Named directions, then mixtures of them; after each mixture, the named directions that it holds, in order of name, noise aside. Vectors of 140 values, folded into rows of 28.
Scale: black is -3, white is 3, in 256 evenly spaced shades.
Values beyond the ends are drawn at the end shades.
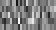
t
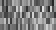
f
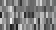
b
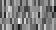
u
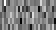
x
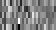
t, u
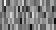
x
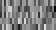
u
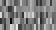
b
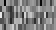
b, x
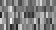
b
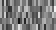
u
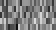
b, f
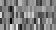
b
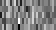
t, u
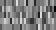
t, u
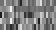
b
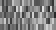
f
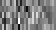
t, u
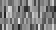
u, x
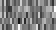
u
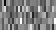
x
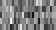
b, f
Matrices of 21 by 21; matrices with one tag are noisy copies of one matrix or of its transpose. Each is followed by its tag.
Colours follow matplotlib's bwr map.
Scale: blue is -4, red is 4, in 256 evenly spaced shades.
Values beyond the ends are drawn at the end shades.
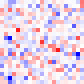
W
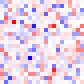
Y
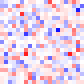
Y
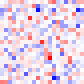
W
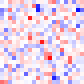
W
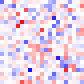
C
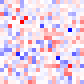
C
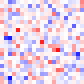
W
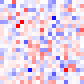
C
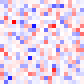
Y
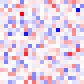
Y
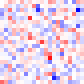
W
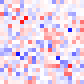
C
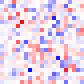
C
